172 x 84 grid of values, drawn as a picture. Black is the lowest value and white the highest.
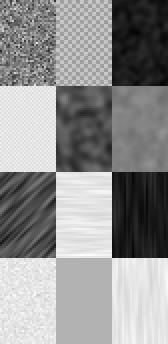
The table splits into 4 rows of 3 panels. Panel 1,1: middling, fine-grained, strong in contrast. Panel 1,2: high, checkered. Panel 1,3: very low, blotchy, faint in contrast. Panel 2,1: very high, checkered, faint in contrast. Panel 2,2: low, blotchy. Panel 2,3: middling, blotchy, faint in contrast. Panel 3,1: low, slanting up to the right. Panel 3,2: very high, streaked across, faint in contrast. Panel 3,3: very low, streaked downward, faint in contrast. Panel 4,1: very high, fine-grained, faint in contrast. Panel 4,2: high, flat. Panel 4,3: very high, streaked downward, faint in contrast.
